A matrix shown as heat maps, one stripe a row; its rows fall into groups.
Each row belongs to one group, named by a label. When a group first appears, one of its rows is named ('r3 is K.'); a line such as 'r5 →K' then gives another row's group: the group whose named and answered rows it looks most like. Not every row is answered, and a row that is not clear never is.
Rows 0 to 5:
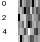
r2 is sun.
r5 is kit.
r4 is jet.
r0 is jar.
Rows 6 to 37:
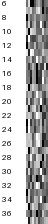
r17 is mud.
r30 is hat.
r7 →jet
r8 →sun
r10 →kit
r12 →sun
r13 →kit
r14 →jet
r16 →mud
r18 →kit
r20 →hat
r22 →jet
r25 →jet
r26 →jet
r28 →jet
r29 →jar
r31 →mud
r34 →hat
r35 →kit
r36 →mud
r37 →kit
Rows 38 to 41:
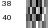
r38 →mud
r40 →mud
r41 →jet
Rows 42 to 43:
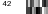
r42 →hat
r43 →mud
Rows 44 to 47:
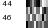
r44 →mud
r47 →sun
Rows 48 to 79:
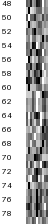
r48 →mud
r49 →kit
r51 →kit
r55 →mud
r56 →kit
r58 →jar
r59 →mud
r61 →jet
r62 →jet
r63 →jet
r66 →jet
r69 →jar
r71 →hat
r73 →sun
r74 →kit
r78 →mud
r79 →jet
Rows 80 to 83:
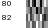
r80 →jar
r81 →mud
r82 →hat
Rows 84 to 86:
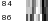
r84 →jet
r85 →jet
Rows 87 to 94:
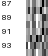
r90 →jet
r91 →jet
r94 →jet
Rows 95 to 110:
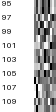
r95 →jar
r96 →jar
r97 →hat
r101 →jet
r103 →mud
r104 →jet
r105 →mud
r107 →kit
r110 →kit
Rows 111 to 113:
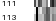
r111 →hat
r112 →kit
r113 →kit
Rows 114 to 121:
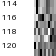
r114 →kit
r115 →kit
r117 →jar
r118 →hat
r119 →jet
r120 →sun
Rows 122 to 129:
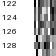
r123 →hat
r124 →hat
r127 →kit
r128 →mud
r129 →kit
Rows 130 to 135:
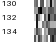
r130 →jet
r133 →kit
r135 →hat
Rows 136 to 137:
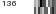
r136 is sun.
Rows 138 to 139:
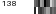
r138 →mud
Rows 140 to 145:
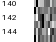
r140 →kit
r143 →jar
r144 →hat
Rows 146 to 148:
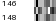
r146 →kit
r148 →kit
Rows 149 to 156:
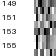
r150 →jar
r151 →kit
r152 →jet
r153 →mud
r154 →kit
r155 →kit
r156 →jet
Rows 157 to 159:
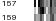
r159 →jet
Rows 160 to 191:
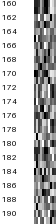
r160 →mud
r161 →mud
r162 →jet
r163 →mud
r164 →jet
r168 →mud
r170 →mud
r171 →jar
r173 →hat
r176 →mud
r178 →hat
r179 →kit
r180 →hat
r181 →mud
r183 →kit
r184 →sun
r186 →jet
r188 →hat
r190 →hat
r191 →jet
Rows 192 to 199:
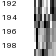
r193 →hat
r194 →sun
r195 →mud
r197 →kit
